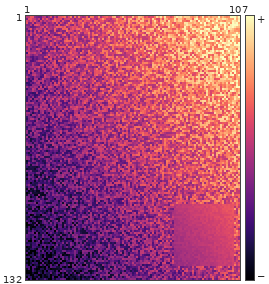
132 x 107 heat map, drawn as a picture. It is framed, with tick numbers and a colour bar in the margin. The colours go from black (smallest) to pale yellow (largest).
The values follow a bell shape. The ninth with the lowest average is the bottom left. An odd patch, calmer than its surroundings, sits in the bottom right. There is an overall slope up to the top right. The grain is fine, like static.
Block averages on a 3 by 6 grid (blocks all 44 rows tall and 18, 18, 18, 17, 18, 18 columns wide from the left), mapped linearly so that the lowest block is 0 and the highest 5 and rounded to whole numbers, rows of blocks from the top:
2 3 3 4 4 5 | 1 2 2 3 3 4 | 0 1 1 2 2 3
